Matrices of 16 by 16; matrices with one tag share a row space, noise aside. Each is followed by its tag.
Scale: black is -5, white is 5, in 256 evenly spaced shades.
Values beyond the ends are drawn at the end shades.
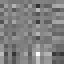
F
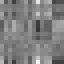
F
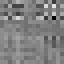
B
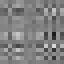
B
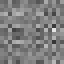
B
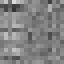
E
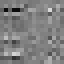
E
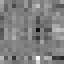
F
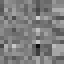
F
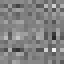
B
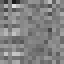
E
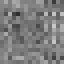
B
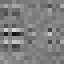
E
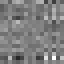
B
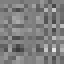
B
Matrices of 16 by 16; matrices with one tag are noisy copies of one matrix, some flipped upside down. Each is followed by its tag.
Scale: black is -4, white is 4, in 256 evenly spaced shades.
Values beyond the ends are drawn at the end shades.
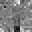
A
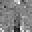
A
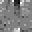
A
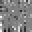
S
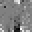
A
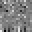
S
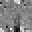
A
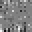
S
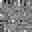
S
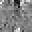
A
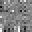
S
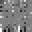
S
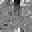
A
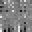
S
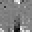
A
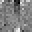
A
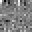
S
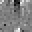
A
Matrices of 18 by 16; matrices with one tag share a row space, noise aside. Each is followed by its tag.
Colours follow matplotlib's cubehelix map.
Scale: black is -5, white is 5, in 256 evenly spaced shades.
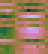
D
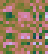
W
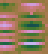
D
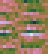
D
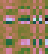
W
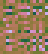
W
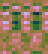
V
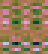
V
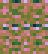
V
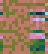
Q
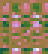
V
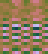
V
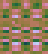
V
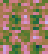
V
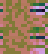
Q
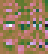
W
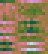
D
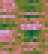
D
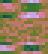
D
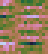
D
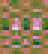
V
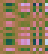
W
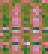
V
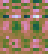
V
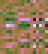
W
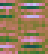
D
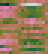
D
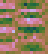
D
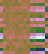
Q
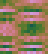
D
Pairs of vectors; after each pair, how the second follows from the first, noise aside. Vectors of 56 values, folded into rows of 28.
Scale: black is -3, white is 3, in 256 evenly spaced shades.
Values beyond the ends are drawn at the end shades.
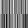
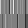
partly zeroed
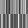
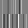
partly zeroed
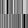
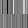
partly zeroed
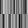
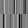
partly zeroed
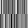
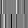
partly zeroed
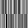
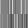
partly zeroed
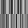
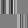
partly zeroed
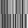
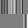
partly zeroed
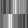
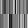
sign-scrambled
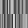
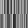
sign-scrambled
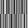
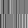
partly zeroed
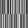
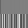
partly zeroed
